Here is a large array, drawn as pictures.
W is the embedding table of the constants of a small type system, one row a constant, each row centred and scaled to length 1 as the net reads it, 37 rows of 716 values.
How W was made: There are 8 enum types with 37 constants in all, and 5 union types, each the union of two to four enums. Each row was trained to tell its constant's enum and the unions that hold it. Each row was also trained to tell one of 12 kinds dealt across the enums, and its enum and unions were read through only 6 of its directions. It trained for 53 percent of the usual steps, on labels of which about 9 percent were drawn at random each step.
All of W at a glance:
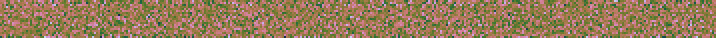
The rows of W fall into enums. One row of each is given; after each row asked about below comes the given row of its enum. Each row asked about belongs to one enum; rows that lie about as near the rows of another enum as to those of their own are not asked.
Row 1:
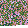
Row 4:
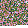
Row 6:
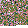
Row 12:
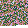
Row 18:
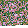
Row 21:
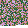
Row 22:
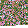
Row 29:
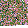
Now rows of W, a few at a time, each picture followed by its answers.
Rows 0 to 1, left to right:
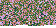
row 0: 22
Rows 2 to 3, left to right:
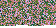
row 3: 1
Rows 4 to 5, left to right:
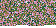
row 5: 4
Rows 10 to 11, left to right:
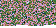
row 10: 29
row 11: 22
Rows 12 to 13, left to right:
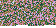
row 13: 4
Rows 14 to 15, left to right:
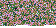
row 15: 21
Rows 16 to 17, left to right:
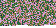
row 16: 4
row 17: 1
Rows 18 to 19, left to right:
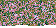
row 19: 4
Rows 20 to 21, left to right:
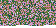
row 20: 18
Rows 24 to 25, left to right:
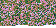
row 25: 22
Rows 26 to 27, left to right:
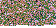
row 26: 6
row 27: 1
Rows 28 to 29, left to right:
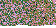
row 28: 18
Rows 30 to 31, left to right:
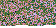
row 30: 18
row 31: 22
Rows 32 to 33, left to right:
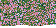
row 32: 18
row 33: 22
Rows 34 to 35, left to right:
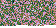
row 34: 4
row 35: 1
